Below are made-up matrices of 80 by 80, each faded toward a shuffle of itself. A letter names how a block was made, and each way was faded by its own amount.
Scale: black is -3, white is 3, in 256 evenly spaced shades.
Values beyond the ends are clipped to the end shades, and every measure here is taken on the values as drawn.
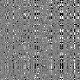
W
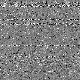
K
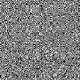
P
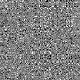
P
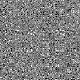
P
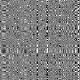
W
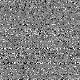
K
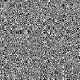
P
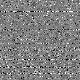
K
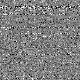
K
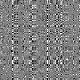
W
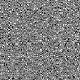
P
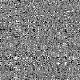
P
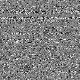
K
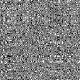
P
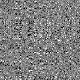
P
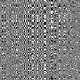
W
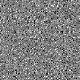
P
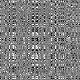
W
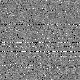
K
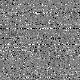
K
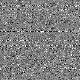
K
